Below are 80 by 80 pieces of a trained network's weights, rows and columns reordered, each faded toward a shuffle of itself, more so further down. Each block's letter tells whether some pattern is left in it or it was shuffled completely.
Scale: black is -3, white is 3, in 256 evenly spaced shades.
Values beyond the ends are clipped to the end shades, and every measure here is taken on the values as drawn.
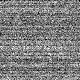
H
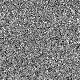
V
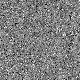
V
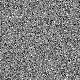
V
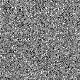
H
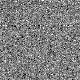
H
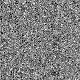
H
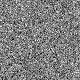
V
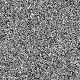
V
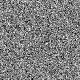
V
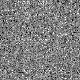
H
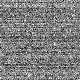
H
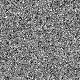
V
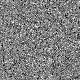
V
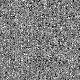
H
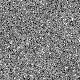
V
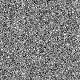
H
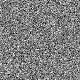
V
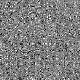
H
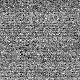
H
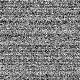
H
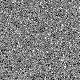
V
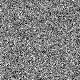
V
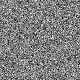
V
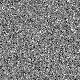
V
